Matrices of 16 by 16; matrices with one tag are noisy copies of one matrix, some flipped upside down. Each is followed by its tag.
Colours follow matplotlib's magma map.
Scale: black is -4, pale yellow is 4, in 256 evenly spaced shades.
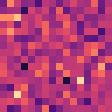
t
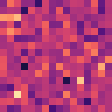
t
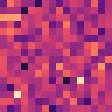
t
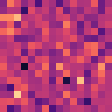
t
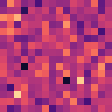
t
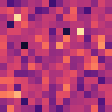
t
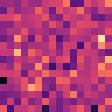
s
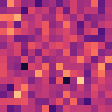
t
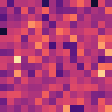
s
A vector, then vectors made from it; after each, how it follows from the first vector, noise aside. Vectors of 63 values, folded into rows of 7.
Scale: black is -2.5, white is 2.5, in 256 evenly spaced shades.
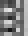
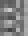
shrunk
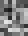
sign-scrambled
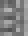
shrunk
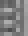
shrunk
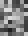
sign-scrambled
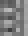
shrunk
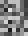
sign-scrambled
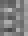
shrunk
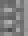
shrunk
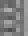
shrunk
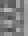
shrunk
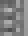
shrunk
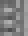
shrunk
